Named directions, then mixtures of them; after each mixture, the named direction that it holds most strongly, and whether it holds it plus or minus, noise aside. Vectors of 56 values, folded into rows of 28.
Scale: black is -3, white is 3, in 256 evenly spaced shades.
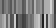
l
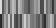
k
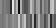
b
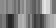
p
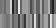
b, minus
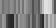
p, plus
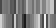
l, plus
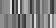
b, minus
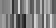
b, minus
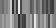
b, minus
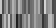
k, plus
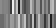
b, plus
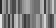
k, minus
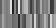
b, minus
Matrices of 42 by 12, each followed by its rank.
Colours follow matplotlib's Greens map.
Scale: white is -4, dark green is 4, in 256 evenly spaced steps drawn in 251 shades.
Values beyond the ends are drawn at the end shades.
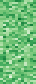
full rank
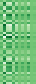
one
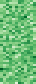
full rank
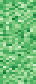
full rank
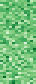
full rank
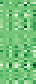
two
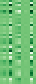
one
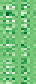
two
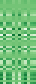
one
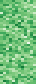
full rank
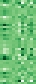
two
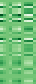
one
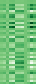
one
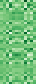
two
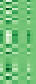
one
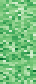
full rank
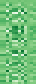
two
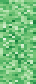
full rank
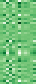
two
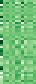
two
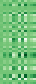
one
